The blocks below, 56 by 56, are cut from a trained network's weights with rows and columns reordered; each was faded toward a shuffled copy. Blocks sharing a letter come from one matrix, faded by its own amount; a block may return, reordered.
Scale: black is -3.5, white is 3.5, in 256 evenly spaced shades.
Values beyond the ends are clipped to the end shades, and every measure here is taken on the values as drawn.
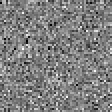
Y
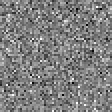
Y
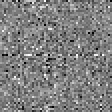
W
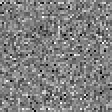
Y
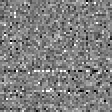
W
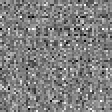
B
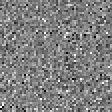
Y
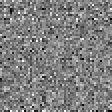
B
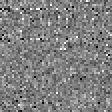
W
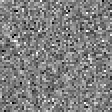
Y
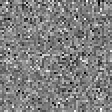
Y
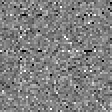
W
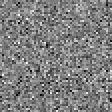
Y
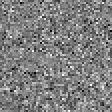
Y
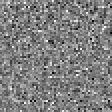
Y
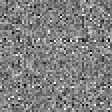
B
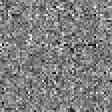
B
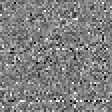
W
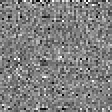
B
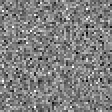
Y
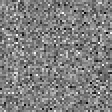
Y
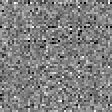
W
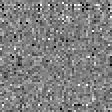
W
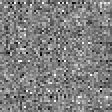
B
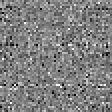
W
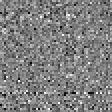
W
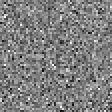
Y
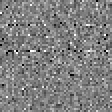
W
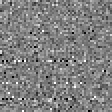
W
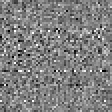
B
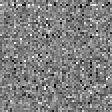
W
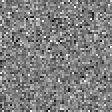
Y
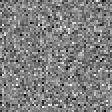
Y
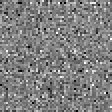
W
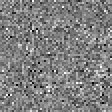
Y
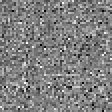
Y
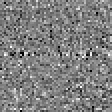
W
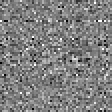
B
